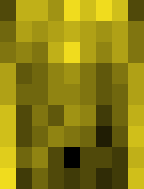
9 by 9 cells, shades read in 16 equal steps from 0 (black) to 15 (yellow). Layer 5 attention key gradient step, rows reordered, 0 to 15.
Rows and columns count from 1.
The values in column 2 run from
4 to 12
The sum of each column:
97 66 75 76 83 77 60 71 93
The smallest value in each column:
5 4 7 5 0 5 2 4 5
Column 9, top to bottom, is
5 8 8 11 11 12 13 12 13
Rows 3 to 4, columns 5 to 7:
15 11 9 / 10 8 6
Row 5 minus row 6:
-2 2 -1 3 -1 -1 2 0 -1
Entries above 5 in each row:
7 9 9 9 9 7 7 4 3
